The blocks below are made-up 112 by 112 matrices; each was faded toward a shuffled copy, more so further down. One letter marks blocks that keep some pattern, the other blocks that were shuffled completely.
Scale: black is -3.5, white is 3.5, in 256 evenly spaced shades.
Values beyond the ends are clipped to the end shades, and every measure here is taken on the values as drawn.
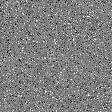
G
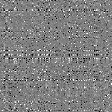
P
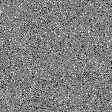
G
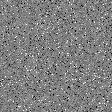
G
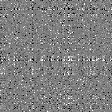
P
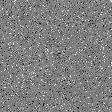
G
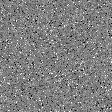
G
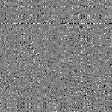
P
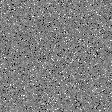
G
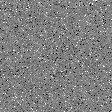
G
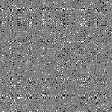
P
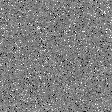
G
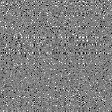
P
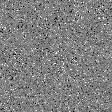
G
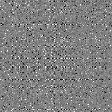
P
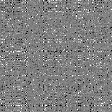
P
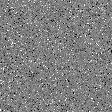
G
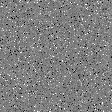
G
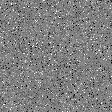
G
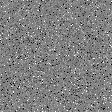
G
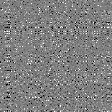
P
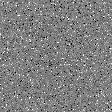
G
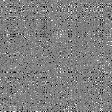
P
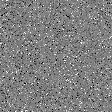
G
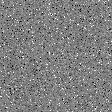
G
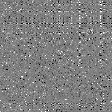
P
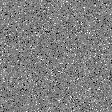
G
